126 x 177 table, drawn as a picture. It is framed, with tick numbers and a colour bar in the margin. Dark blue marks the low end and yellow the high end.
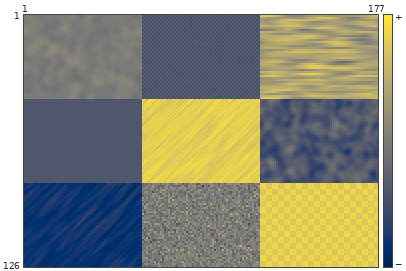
It is made of 3 by 3 panels. Panel 1,1: middling, blotchy, faint in contrast. Panel 1,2: low, checkered, faint in contrast. Panel 1,3: high, streaked across. Panel 2,1: low, flat. Panel 2,2: very high, slanting up to the right, faint in contrast. Panel 2,3: low, blotchy. Panel 3,1: very low, slanting up to the right, faint in contrast. Panel 3,2: middling, fine-grained. Panel 3,3: very high, checkered, faint in contrast.
